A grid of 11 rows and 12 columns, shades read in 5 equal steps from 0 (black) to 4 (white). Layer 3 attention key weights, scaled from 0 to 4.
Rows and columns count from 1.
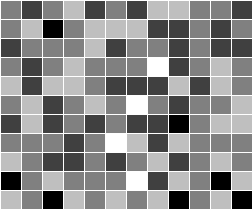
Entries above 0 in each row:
12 11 12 12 12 12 11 12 12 10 9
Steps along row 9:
down down same up down up up down up up down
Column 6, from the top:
2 3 1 2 1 2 2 4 1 2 3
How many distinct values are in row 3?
3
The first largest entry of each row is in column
4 2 5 8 1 7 2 6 1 7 1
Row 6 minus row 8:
0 1 -1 1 1 -2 1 1 -2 0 0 1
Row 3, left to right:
1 2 2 2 3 1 2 2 1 2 1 1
